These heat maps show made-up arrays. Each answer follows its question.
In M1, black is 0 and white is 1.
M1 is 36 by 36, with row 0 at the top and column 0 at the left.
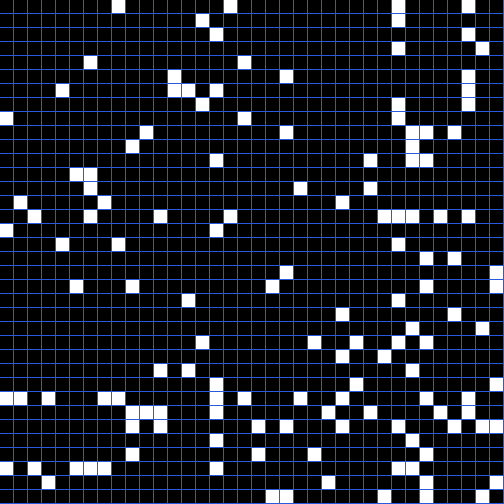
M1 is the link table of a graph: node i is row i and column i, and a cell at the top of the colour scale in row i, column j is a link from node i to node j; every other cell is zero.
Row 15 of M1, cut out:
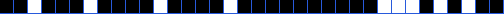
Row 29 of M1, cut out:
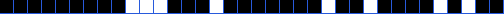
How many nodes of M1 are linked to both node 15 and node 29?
3
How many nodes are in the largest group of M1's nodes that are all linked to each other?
3
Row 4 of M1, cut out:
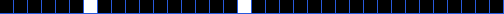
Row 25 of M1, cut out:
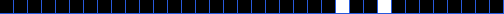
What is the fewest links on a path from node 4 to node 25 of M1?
4
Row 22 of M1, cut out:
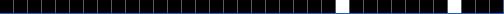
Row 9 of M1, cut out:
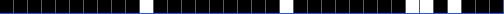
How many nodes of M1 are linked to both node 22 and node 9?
1
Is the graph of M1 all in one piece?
yes
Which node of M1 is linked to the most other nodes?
node 28
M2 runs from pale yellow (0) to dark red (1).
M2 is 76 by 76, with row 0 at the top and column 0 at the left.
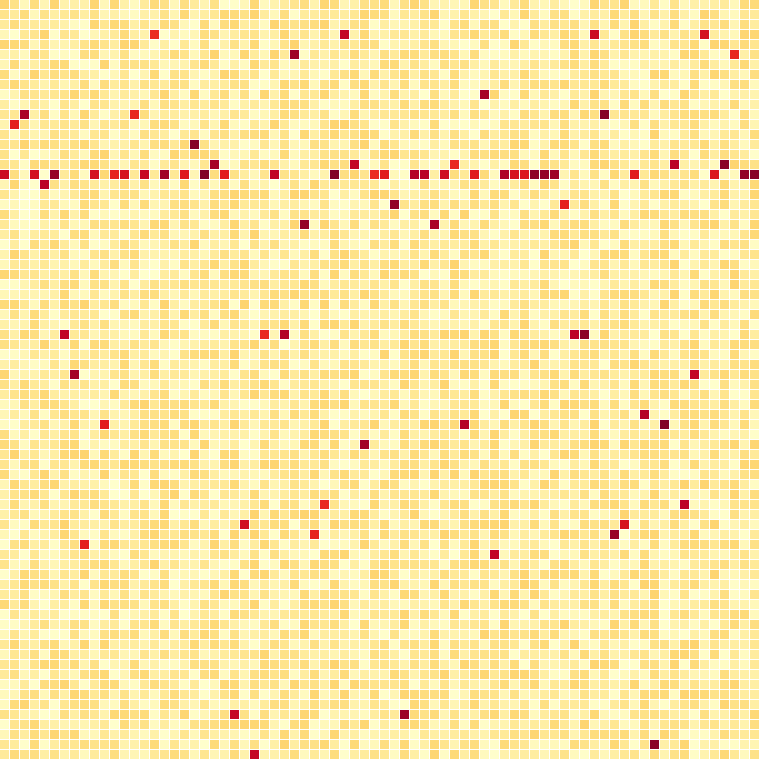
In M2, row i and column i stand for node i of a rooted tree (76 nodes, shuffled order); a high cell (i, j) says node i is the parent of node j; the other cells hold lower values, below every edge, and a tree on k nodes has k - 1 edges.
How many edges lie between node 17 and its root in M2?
0
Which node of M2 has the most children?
17
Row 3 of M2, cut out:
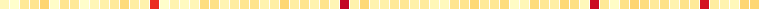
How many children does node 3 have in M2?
4
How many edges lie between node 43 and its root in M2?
2
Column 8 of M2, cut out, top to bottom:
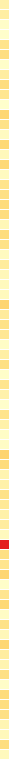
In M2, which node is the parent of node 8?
54
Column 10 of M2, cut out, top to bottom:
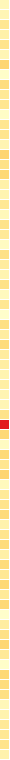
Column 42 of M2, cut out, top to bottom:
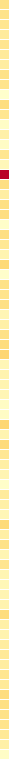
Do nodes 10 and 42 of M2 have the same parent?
no
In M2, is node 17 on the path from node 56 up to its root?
yes
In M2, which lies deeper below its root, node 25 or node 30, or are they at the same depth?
the same depth
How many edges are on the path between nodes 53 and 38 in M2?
2
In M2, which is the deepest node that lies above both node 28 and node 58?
33
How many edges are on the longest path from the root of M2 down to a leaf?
2
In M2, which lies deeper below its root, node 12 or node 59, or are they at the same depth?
node 59
